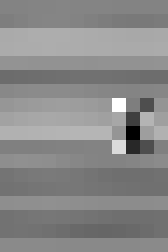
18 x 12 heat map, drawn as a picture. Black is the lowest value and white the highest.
Odd patch: rougher, in the middle right. Grain: streaks across. Roughest part: middle right. Histogram: heavy tails on both sides.
